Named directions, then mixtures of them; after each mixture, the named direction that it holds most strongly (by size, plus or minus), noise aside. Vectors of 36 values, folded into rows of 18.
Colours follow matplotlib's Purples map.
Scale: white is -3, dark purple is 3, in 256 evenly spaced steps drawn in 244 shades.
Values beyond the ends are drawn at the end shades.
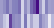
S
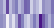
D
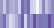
S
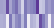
S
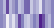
D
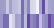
S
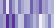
D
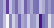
D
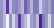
D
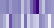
S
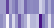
D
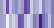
D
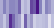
S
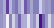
D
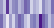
D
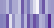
S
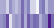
S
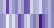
D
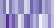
D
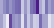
S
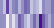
D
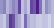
S
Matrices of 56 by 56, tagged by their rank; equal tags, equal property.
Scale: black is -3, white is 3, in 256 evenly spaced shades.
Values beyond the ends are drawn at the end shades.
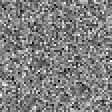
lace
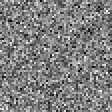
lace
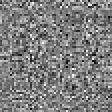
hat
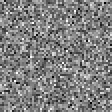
lace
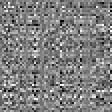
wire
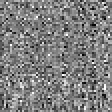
hat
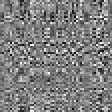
wire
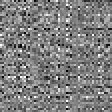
wire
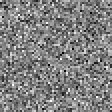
lace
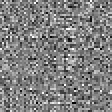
hat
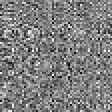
hat
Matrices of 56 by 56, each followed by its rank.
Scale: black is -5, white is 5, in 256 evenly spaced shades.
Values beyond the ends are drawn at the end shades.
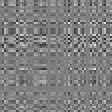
two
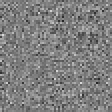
ten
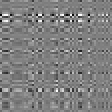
two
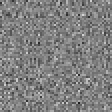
ten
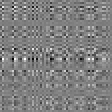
two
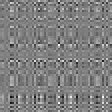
two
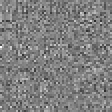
ten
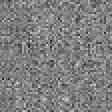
ten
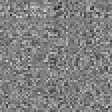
ten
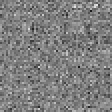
ten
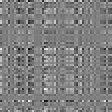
two
